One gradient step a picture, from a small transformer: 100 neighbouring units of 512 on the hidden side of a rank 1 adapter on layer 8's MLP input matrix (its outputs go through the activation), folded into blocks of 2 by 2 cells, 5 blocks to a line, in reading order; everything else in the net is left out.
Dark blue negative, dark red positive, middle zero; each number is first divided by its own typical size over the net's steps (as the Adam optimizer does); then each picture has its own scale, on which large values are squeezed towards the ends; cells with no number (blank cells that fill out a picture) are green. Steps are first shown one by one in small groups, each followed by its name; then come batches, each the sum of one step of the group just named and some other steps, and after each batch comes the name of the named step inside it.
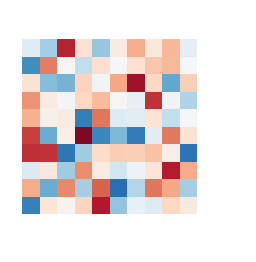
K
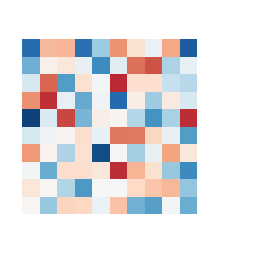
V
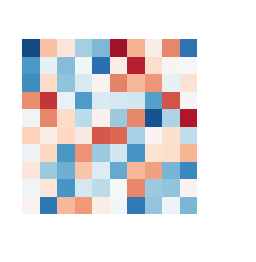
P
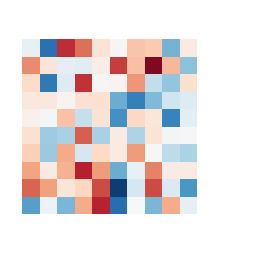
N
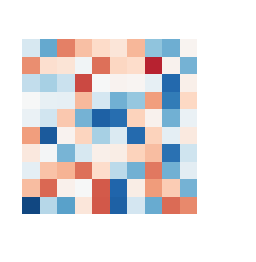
N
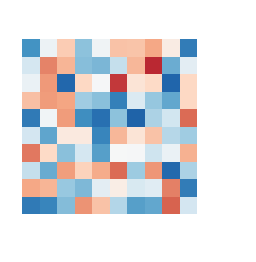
V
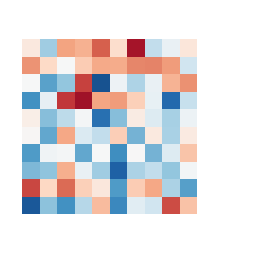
N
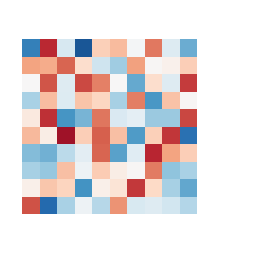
P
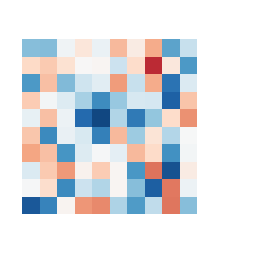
P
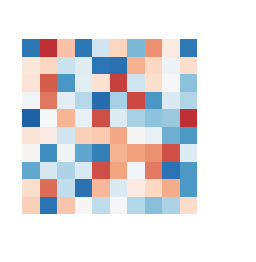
V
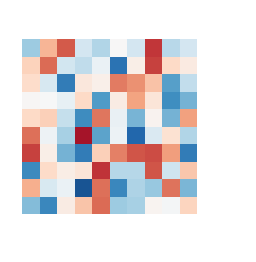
K
